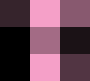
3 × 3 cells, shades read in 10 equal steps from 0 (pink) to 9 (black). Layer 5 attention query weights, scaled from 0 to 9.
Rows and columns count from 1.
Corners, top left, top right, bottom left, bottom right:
7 4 9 6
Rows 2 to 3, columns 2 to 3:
3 8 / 0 6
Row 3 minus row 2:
0 -3 -2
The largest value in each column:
9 3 8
